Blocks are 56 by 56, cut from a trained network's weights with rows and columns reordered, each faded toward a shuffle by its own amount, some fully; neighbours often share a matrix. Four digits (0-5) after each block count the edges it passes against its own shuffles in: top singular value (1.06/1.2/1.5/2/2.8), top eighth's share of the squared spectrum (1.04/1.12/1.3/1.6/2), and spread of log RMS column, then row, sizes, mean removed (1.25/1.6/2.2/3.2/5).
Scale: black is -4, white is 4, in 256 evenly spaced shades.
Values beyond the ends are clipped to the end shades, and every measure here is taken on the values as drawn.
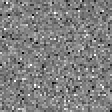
0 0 0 0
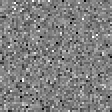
0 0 0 0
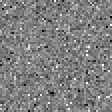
0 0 0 0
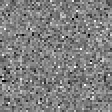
1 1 0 0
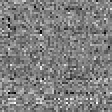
3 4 2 2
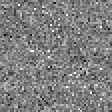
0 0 0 0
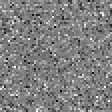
0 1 0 0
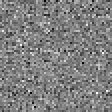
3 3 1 1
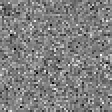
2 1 0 0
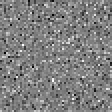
0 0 0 0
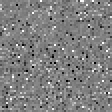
1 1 0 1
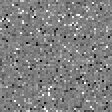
0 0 0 0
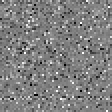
2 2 0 1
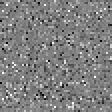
2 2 0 1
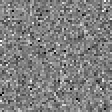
2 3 1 1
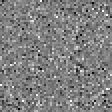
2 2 0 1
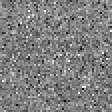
2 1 1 0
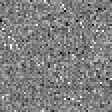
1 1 0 0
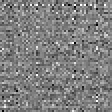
3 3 2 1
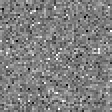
2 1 0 0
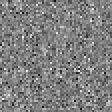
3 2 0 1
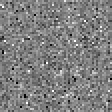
1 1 0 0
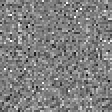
2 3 1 1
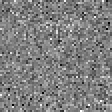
2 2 0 0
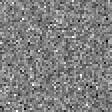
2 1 0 0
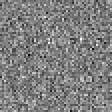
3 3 0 0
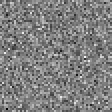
1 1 0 0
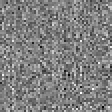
3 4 1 1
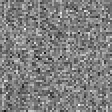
1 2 0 0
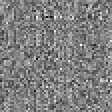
3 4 1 2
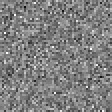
1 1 0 0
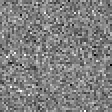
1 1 0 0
